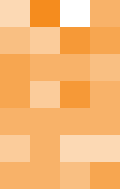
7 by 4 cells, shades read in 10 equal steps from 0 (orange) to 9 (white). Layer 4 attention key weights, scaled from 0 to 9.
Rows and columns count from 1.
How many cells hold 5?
3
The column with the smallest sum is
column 2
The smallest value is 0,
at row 1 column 2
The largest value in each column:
6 5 9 6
